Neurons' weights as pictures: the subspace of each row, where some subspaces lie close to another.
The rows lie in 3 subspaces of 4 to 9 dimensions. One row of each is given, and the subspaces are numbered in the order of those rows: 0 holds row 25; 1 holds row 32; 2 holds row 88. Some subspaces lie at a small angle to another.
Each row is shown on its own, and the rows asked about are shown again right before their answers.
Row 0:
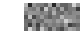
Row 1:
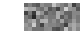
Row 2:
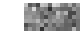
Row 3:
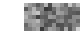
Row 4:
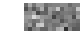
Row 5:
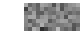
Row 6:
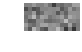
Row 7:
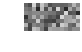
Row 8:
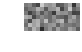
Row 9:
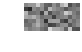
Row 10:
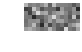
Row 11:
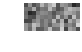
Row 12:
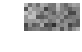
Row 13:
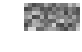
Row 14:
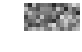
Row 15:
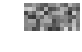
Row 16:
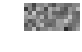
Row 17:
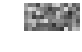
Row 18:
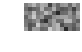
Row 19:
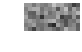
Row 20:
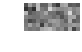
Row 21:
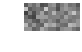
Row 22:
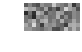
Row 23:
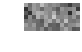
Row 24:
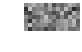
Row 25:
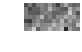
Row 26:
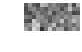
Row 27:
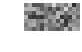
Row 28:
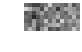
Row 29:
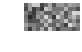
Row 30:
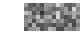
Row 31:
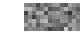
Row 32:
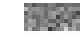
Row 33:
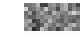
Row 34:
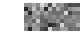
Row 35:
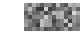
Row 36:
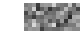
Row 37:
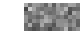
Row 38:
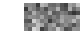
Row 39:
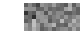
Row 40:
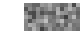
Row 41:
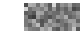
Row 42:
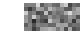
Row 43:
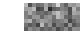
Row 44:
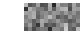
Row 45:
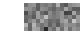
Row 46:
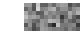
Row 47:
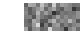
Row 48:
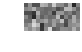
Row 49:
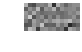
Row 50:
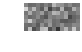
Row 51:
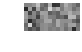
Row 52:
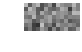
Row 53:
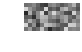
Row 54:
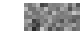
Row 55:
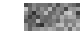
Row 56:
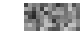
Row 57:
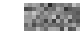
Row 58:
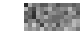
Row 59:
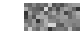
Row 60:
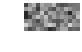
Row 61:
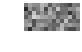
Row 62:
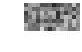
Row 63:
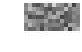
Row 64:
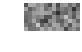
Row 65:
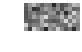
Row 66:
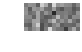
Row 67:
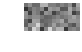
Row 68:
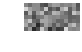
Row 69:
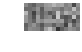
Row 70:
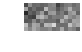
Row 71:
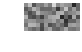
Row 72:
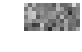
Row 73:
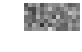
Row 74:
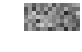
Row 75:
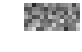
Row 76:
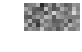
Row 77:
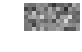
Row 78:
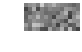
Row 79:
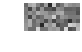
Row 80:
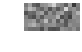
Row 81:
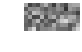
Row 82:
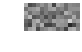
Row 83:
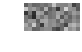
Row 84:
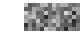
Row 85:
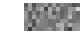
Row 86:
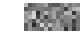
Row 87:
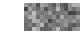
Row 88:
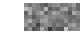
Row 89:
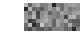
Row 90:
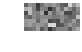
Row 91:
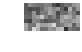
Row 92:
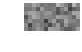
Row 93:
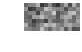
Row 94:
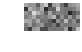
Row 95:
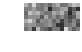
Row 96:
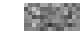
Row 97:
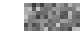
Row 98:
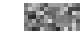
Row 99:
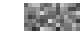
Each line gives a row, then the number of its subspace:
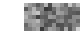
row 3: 0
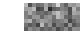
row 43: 1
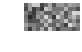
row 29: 1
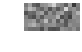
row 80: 0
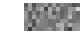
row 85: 0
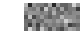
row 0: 0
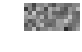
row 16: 0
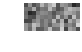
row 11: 0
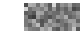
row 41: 1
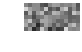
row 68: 2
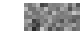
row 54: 2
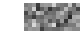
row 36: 0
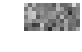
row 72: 2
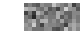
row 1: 2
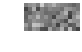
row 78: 0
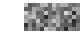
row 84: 1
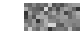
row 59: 0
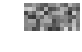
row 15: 1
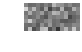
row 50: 1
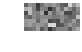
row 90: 0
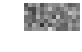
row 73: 1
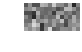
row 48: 2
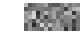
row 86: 1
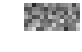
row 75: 0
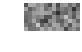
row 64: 1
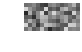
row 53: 2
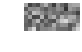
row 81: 0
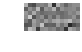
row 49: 0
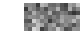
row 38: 2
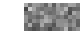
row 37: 1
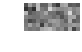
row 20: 1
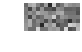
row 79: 0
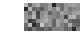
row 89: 1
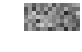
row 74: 0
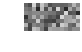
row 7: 0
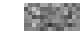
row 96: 0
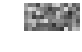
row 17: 2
